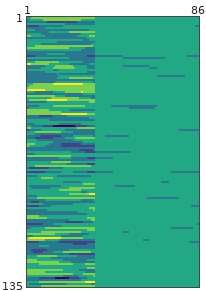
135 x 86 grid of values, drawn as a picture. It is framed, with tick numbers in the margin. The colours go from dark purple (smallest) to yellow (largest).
Neither half mirrors the other. On average the colour sits 60% of the way up the scale. The right part is calmer, past a seam about 40% of the way across. Streaks run across, left to right.
